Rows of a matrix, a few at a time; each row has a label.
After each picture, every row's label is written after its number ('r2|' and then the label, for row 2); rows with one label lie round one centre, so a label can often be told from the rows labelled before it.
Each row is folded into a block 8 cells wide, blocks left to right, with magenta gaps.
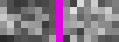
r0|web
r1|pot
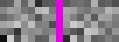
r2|pot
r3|pot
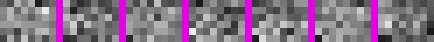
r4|pot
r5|web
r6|pot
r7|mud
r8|mud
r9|pot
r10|web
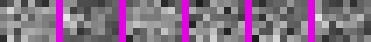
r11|pot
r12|web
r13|pot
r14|mud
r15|mud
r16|web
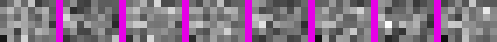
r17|pot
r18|web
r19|pot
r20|pot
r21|web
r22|pot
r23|web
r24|pot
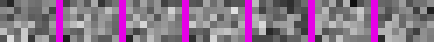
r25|mud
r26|pot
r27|pot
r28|pot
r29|web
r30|pot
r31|mud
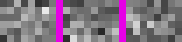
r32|pot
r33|mud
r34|web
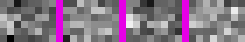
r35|web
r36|pot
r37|web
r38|pot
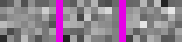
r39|pot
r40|pot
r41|pot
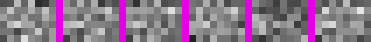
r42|pot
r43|pot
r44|pot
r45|pot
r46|web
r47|pot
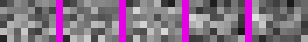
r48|mud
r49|mud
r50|pot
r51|web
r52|web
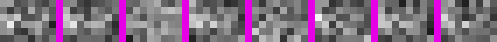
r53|web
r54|web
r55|pot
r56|web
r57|mud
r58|web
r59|web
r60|web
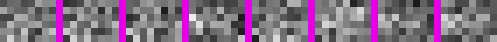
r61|mud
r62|mud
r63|mud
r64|web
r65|mud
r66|pot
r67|web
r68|web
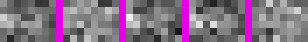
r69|web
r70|pot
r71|web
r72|web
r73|pot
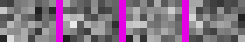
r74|mud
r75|web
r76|pot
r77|web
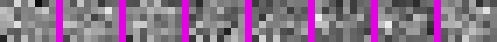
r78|pot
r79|pot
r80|pot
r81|mud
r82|mud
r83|web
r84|web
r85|pot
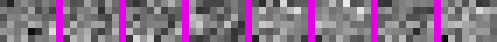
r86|mud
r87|mud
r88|mud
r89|web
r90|pot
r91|pot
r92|mud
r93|pot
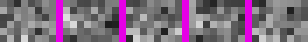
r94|mud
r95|web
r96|mud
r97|web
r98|mud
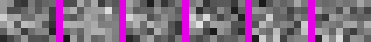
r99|web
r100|pot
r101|web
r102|web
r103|mud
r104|mud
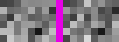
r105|mud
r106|mud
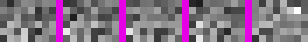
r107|mud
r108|mud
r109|mud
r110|mud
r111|pot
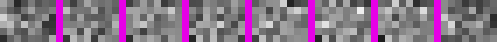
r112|web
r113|mud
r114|pot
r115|mud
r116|pot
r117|pot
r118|pot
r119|web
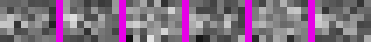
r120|web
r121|web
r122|pot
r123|web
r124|pot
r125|web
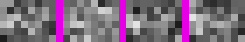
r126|web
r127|pot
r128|web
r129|web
